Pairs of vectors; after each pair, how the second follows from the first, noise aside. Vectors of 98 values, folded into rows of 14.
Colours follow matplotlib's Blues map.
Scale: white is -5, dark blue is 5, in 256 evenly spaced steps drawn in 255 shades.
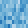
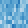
negated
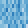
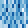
scaled up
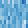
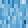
negated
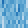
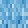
shuffled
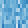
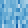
negated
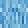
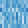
negated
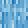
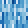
scaled up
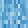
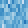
shuffled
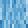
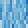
negated
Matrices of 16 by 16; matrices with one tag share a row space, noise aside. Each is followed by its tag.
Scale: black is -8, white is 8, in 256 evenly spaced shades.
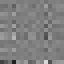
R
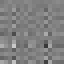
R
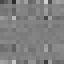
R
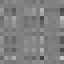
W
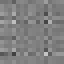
R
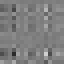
R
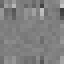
W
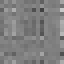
W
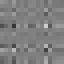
R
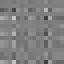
R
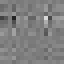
R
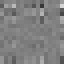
W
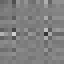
R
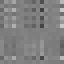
W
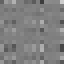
W
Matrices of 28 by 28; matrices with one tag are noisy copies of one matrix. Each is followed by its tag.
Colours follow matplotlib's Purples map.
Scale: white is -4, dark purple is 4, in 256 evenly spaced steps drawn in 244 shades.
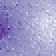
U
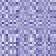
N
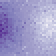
U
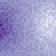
U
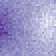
U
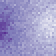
U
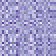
N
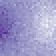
U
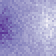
U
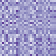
N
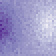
U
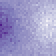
U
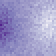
U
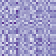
N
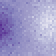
U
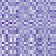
N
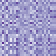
N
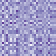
N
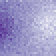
U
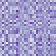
N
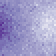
U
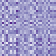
N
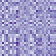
N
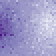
U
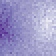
U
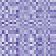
N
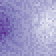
U
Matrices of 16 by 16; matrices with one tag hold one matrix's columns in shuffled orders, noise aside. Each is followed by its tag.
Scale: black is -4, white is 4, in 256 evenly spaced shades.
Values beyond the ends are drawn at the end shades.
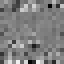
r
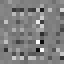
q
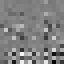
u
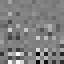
u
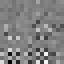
u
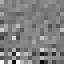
u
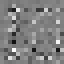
q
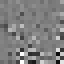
u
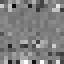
r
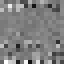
r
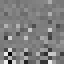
u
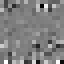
r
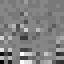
u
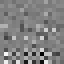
u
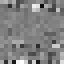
r
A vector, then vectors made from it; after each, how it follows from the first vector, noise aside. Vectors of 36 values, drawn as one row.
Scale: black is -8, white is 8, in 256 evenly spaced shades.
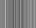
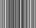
scaled up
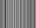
negated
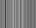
negated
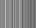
sign-scrambled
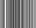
scaled up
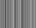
sign-scrambled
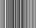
scaled up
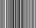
scaled up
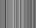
negated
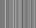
sign-scrambled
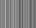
sign-scrambled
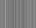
shrunk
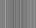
shrunk
